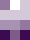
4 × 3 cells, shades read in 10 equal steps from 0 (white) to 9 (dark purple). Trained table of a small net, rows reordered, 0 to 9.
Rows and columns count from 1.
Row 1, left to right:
5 0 2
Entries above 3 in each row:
1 0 3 3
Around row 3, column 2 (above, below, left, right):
2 6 4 5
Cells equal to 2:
4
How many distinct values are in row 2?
1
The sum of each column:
20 12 18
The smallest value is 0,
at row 1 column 2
